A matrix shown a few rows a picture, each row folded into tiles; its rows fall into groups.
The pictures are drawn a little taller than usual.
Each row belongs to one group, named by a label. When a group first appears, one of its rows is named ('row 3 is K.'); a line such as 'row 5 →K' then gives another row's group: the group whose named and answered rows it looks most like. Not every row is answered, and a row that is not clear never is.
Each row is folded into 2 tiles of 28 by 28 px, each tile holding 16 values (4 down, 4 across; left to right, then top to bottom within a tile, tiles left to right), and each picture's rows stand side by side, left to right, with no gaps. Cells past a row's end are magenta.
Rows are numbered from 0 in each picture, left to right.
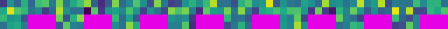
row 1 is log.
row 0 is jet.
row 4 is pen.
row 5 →jet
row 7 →pen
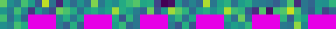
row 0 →jet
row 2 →log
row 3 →pen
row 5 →jet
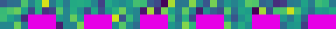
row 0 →jet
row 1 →log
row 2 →log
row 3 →jet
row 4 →log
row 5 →pen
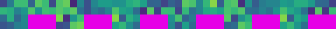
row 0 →pen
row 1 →jet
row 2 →log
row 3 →pen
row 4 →jet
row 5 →log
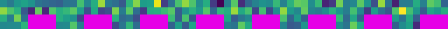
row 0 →log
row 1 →jet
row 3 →log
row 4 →jet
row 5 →log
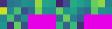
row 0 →pen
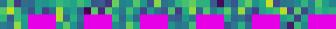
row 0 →jet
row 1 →log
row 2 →jet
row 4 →pen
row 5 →pen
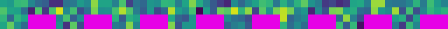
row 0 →log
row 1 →pen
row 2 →jet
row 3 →log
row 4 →pen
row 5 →log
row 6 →pen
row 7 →pen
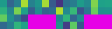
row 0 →jet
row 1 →pen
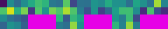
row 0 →pen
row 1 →jet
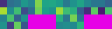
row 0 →pen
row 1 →log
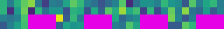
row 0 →log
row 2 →jet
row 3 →jet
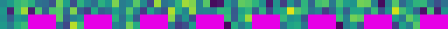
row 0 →log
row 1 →jet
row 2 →jet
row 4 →log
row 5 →jet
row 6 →log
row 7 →log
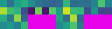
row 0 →log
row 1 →jet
